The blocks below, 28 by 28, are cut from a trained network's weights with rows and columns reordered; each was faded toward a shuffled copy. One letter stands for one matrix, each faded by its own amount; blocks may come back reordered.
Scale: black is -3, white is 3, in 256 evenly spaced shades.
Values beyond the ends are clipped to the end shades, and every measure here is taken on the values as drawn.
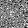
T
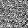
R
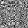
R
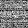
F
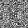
R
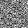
R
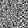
R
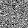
T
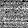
F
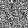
R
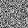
R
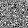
T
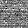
F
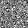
T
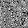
T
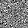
T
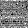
F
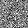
T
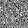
T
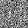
R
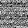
F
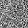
R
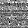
F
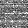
F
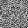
R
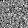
T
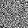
R
